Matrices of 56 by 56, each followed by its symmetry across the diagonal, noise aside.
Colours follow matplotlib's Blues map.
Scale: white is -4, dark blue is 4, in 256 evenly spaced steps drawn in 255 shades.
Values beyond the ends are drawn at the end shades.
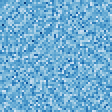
symmetric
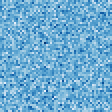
neither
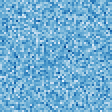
neither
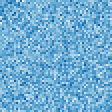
symmetric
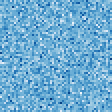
neither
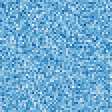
neither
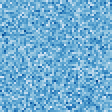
neither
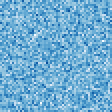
symmetric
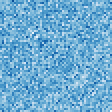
symmetric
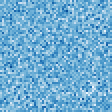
symmetric
